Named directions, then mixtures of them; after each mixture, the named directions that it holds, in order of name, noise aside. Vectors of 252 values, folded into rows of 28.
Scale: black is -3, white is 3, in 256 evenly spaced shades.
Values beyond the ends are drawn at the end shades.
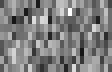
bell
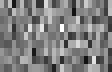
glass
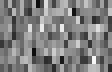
bell, glass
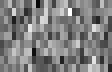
bell, glass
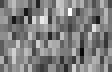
bell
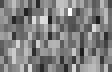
bell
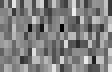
glass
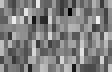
bell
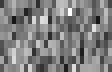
bell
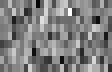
bell, glass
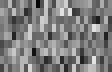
bell, glass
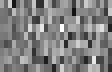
glass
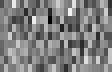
bell, glass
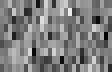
bell, glass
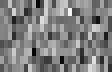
bell, glass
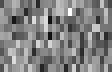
bell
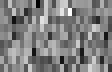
bell, glass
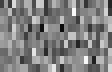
glass
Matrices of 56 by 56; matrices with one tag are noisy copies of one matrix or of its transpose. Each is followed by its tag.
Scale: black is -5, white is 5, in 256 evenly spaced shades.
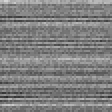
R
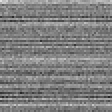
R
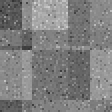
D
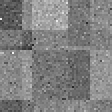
D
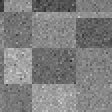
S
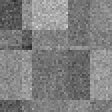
D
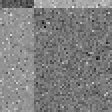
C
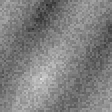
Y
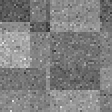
D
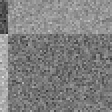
C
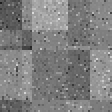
D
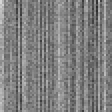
R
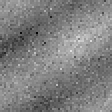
Y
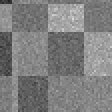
S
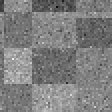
S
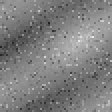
Y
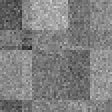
D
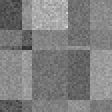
D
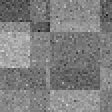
D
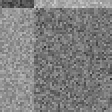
C
